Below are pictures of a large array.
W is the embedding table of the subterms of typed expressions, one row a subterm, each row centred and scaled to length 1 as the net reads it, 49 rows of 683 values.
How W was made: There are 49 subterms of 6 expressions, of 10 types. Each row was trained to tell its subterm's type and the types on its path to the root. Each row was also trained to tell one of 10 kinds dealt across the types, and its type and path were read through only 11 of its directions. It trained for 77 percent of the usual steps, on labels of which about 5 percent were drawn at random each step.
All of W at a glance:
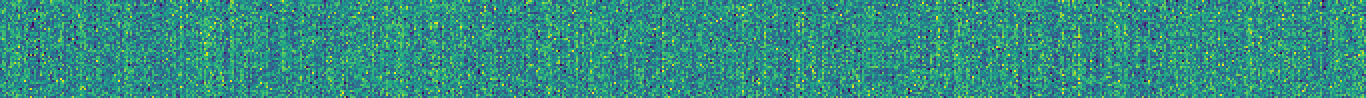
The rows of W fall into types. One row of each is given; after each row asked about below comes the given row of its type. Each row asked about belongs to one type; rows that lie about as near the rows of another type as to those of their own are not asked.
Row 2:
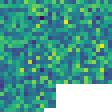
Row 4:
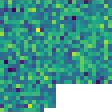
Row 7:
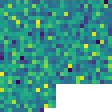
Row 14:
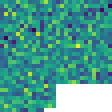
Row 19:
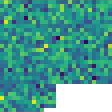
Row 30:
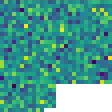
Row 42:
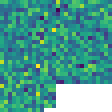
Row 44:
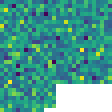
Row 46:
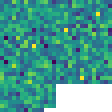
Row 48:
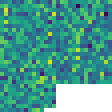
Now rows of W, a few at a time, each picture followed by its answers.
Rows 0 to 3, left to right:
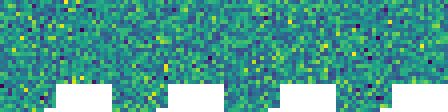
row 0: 14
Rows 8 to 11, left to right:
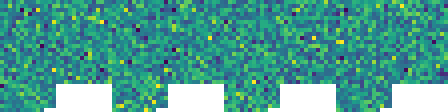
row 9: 30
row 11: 4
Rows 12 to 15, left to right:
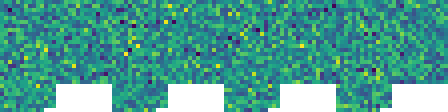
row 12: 48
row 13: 19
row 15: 42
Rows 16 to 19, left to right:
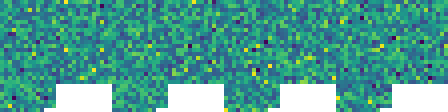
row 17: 48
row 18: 42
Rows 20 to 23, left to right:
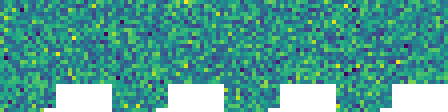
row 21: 48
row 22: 14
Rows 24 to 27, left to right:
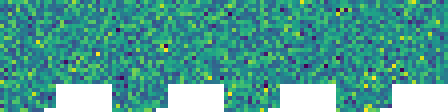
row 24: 30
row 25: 4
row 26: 48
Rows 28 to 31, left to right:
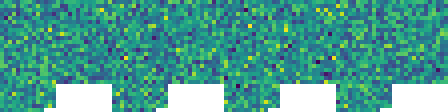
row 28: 48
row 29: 44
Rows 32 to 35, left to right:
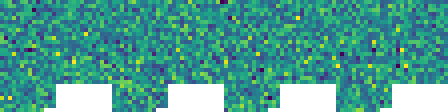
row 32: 42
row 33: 30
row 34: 2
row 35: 2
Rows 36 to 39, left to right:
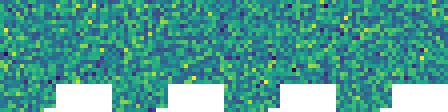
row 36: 44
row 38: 4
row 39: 2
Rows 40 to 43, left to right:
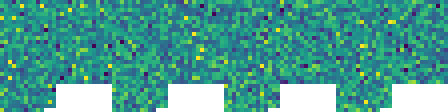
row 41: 7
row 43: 42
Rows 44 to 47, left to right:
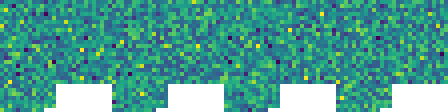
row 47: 42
